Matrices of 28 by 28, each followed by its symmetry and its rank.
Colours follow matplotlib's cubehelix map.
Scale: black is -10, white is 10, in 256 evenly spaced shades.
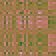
neither, rank two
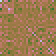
symmetric, rank five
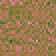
neither, rank five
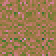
neither, rank five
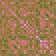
symmetric, rank five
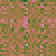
neither, rank five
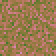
neither, full rank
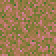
neither, full rank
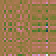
neither, rank two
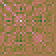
symmetric, rank five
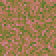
antisymmetric, full rank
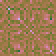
symmetric, rank five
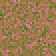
antisymmetric, full rank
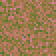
antisymmetric, full rank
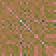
symmetric, rank five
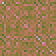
symmetric, rank five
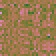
neither, rank five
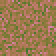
antisymmetric, full rank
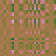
neither, rank two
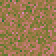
neither, full rank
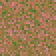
antisymmetric, full rank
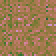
neither, rank five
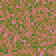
neither, full rank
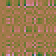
neither, rank two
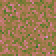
antisymmetric, full rank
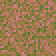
neither, full rank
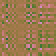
neither, rank two
